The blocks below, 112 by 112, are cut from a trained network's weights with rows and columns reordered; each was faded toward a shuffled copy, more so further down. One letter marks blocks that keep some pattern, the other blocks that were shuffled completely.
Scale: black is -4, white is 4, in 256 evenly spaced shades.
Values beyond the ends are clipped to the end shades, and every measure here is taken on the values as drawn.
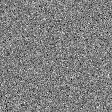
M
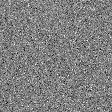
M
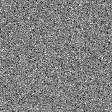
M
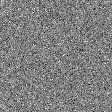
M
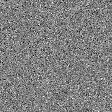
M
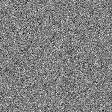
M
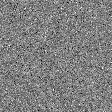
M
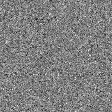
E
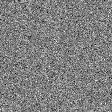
E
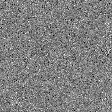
E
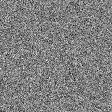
E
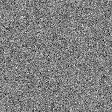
E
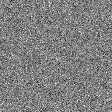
E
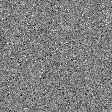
M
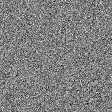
E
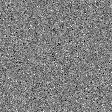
M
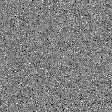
E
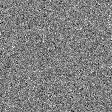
M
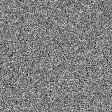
M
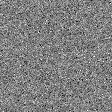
M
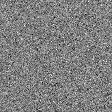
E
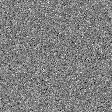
M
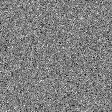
M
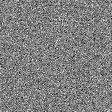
E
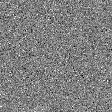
E
